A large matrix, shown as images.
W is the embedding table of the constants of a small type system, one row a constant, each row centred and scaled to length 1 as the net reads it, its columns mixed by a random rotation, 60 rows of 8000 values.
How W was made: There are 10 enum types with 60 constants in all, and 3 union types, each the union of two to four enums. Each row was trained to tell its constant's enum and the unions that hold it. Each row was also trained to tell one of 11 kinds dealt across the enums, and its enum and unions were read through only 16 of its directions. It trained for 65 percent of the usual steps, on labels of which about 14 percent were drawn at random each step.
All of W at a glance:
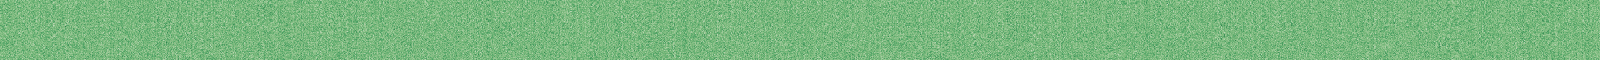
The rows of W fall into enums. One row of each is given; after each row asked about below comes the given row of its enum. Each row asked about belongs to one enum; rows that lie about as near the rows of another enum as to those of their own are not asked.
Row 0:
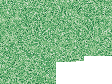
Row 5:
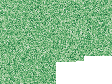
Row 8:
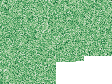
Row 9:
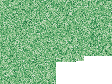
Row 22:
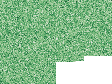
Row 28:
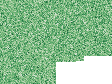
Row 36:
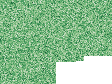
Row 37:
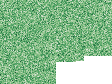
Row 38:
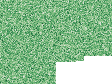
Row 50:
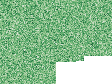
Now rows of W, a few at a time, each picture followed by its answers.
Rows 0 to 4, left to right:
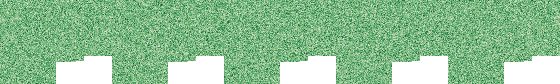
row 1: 28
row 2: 28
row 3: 37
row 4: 5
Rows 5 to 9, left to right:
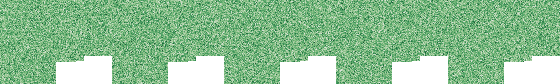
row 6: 8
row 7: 9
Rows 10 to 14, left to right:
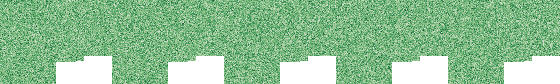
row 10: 5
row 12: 0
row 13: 8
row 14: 0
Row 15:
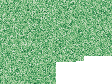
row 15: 36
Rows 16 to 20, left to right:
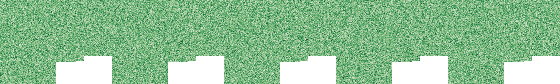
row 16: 36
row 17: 22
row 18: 38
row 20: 0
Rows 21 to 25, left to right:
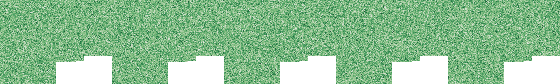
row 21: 0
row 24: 38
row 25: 50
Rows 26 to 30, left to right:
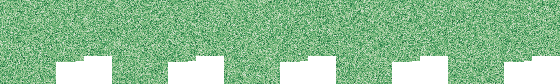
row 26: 22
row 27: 37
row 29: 22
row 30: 28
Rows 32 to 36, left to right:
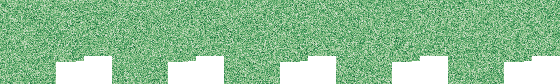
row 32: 8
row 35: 28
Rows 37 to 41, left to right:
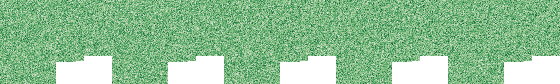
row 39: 50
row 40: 22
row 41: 37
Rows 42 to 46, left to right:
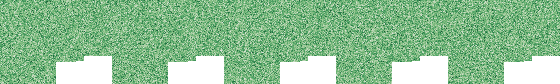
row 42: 5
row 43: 5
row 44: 50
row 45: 50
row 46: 38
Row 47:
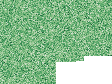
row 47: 0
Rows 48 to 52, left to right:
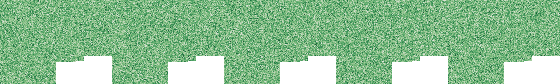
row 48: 38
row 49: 28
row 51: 8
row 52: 37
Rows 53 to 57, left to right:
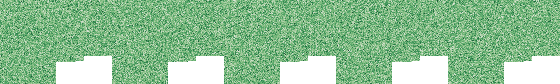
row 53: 22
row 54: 0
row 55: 37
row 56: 37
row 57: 5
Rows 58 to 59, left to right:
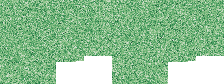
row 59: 28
